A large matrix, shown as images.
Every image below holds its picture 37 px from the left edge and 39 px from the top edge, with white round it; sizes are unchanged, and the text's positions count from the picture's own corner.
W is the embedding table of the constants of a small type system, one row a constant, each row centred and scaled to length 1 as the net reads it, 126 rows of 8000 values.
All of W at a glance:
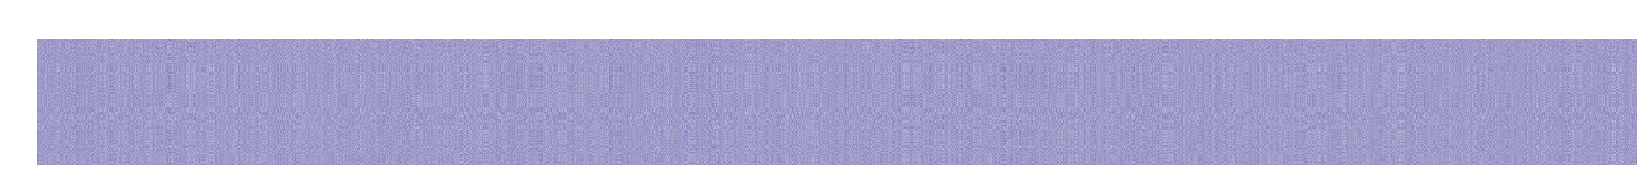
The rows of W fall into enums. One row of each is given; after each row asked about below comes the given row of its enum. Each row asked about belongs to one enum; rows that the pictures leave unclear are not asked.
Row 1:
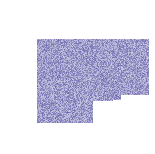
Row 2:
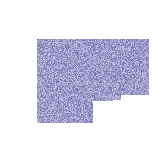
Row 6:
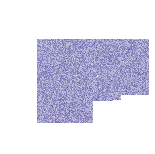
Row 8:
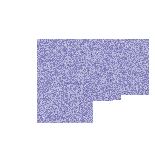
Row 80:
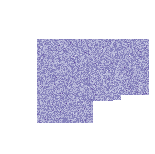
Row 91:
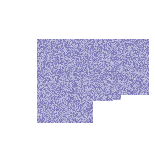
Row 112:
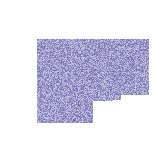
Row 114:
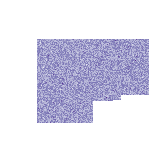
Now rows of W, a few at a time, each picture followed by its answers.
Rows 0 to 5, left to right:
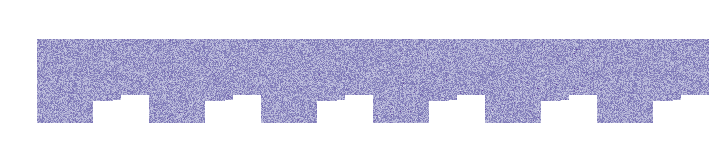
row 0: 91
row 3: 8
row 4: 6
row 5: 91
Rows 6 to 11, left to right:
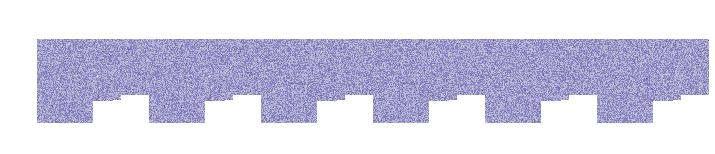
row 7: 6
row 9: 8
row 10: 2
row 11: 80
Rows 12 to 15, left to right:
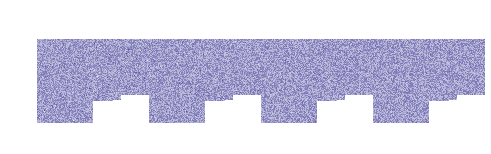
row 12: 6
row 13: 8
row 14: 112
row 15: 91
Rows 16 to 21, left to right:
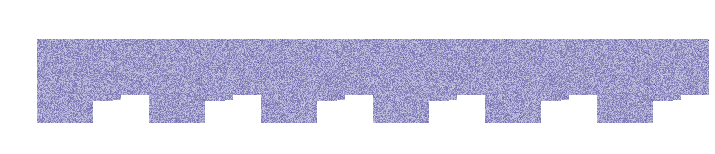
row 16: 91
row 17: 80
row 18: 1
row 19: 2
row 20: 1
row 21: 80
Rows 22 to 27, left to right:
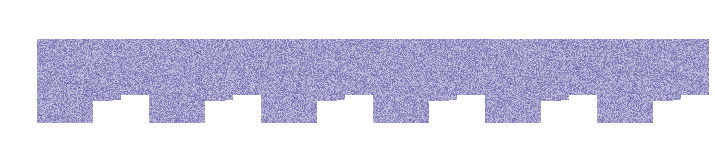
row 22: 8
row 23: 80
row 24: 91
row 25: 2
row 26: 114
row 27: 91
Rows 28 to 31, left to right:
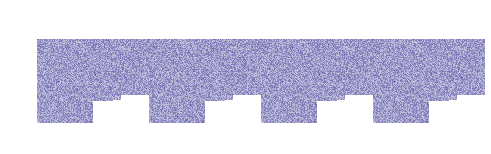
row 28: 2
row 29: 112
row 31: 2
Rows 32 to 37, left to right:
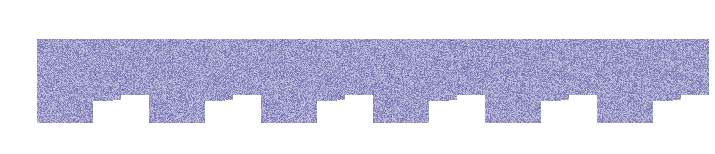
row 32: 2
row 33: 1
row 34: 1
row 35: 114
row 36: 91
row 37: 91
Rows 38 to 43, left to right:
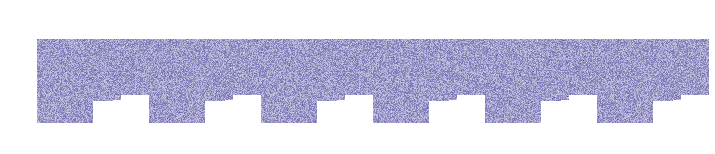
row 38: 112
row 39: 1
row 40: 112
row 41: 91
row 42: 114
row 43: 1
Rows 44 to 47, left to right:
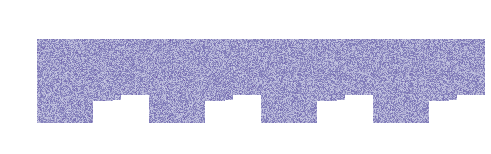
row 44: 112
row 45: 1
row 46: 91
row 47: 91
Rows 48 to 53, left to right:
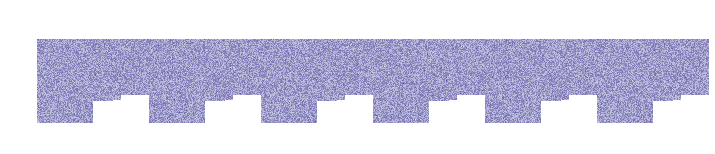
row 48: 2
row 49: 1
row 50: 112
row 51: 8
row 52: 1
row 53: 2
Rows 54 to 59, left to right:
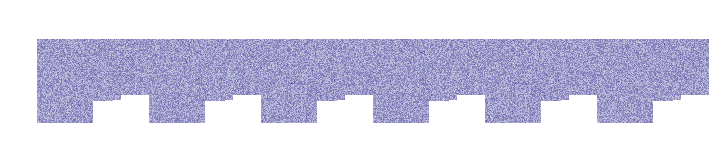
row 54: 112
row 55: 80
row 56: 8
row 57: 80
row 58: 8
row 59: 2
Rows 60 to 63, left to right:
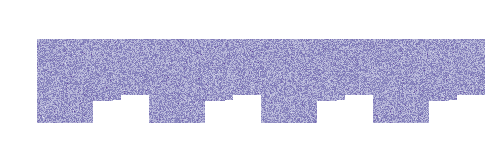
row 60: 8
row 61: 80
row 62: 112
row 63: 8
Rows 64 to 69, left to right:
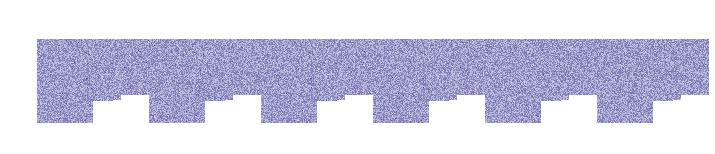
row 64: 80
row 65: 8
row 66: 80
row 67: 80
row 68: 2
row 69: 91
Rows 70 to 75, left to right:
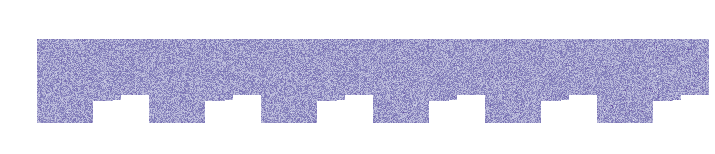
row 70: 112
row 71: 91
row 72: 112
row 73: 1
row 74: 1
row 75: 6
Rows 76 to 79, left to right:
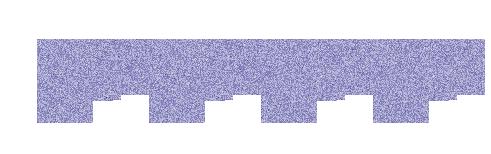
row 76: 114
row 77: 114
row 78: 6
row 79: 6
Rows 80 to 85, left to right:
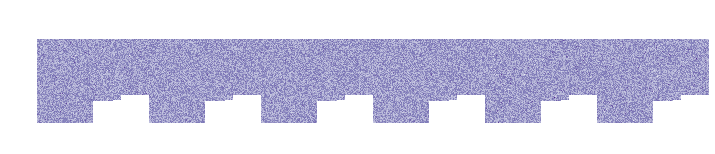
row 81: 2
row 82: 112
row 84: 114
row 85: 6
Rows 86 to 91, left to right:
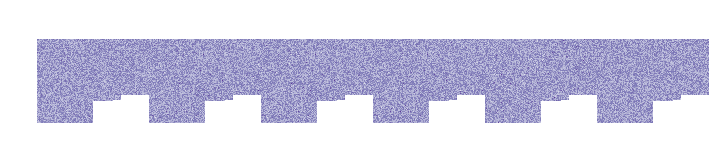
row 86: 112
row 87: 8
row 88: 8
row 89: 8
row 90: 114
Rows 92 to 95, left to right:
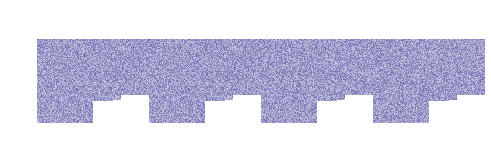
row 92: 2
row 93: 2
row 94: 91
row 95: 8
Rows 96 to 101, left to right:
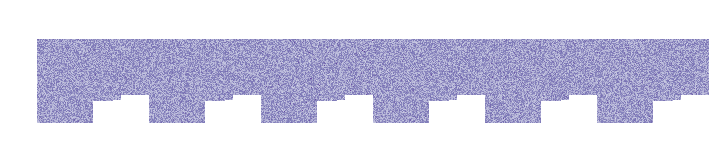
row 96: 2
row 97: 91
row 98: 80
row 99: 2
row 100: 1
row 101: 112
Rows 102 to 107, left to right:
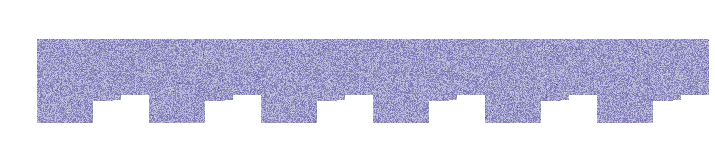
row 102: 112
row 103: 8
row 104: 112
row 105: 91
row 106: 6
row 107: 80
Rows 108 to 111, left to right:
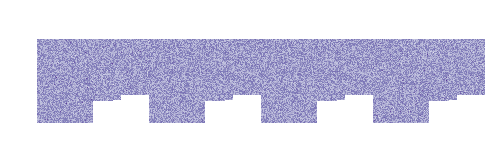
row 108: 80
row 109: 91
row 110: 91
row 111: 8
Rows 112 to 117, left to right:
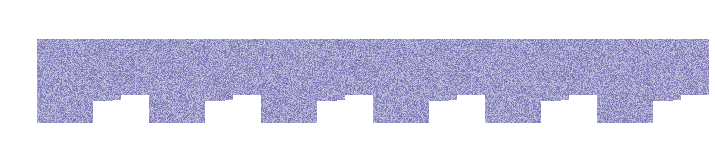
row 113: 1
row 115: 112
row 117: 80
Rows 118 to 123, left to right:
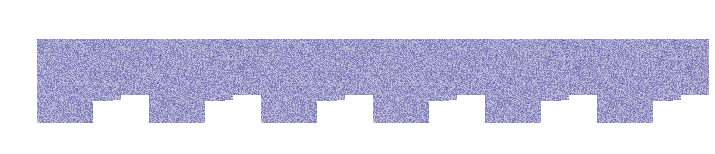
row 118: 2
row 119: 114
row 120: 2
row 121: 2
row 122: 114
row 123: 114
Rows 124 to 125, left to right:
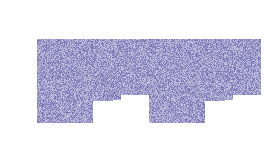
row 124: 1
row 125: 2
